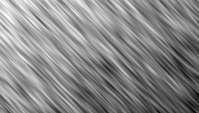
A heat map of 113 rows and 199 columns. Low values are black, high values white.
Values rise toward the top left. The top left is the ninth with the highest average. No row or column stands out. The values follow a bell shape. The ninth with the lowest average is the bottom right. There are no lone odd cells. The grain runs diagonally down to the right.
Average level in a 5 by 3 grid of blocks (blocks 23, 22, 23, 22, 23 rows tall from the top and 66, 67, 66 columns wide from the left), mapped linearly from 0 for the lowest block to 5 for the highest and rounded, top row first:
5 4 2 | 4 3 2 | 4 3 1 | 3 2 1 | 3 1 0
